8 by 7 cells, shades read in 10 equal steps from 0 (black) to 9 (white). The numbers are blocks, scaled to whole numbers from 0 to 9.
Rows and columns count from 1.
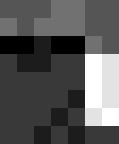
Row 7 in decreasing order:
9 8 2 2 2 2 1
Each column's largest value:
4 3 4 4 4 9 9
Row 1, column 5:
4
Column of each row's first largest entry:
4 1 6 6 6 6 7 1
